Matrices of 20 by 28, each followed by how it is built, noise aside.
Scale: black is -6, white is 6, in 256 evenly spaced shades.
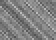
Toeplitz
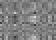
low rank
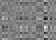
low rank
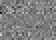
low rank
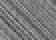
Toeplitz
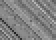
Toeplitz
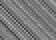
Toeplitz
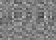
low rank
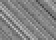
Toeplitz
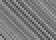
Toeplitz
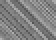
Toeplitz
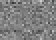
low rank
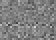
low rank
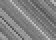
Toeplitz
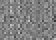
low rank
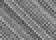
Toeplitz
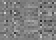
low rank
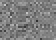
low rank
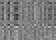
low rank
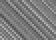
Toeplitz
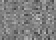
low rank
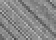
Toeplitz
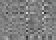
low rank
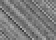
Toeplitz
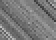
Toeplitz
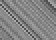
Toeplitz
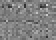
low rank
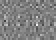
low rank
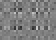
low rank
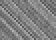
Toeplitz
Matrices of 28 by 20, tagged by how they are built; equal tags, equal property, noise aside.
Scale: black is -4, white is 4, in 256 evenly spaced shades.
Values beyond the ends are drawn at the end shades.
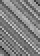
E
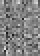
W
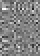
W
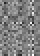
W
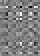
W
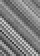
E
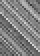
E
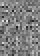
W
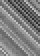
E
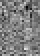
W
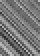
E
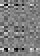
W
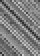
E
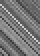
E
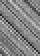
E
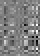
W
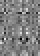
W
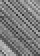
E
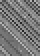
E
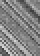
E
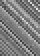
E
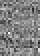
W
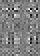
W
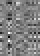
W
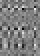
W
